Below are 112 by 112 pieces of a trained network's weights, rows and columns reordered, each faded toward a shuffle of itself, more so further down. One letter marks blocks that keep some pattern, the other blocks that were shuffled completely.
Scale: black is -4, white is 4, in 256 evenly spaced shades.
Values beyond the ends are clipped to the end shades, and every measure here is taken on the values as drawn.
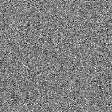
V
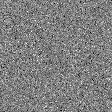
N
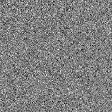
V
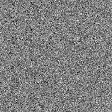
V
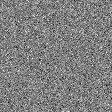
N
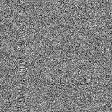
V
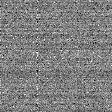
V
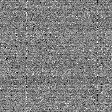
V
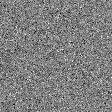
N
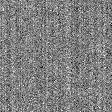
V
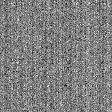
V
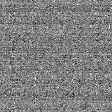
V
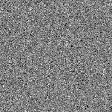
V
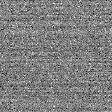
V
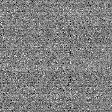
V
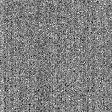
V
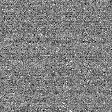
V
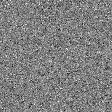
N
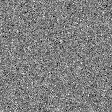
N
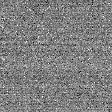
V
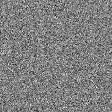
V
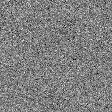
V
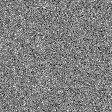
N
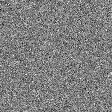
N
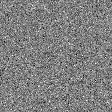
N
